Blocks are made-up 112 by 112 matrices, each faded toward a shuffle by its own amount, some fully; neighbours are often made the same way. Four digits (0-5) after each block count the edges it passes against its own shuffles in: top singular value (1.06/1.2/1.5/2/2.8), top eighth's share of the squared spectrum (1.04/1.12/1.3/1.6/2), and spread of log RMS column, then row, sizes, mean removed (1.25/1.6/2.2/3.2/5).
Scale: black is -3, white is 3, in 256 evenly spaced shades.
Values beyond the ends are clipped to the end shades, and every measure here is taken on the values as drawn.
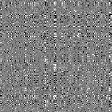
5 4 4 3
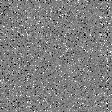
3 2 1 1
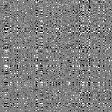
5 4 4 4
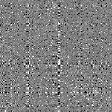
5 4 3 3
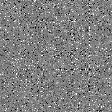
4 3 2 1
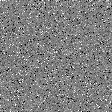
2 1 0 0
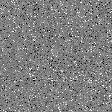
3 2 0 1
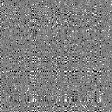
5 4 3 3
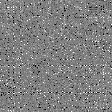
4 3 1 2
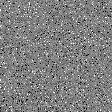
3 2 0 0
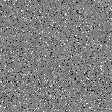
2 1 0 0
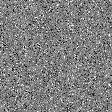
0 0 0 0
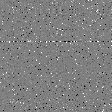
4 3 1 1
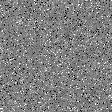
0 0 0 0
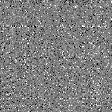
4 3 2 2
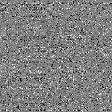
4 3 1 2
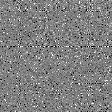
4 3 2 2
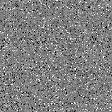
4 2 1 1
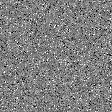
0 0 0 0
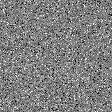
0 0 0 0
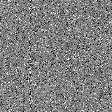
1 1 2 0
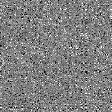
4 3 2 2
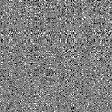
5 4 2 3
